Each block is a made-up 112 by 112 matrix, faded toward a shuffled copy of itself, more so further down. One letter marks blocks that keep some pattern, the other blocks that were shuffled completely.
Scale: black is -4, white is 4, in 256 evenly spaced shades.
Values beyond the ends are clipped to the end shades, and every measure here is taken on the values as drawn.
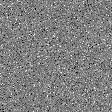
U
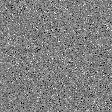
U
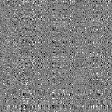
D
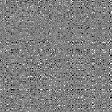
D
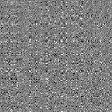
D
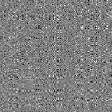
D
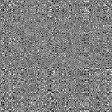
D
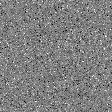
U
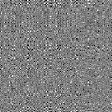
D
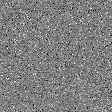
U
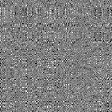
D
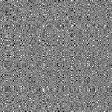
D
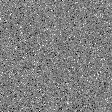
U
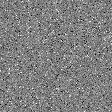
U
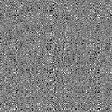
D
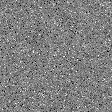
U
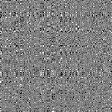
D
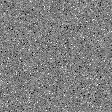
U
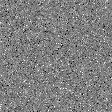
U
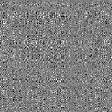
D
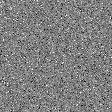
U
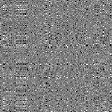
D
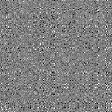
D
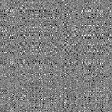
D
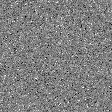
U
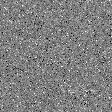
U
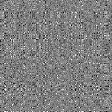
D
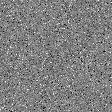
U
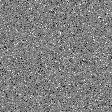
U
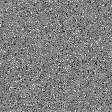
U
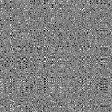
D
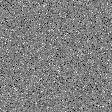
U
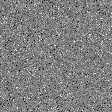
U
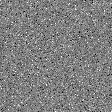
U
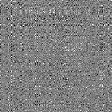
D
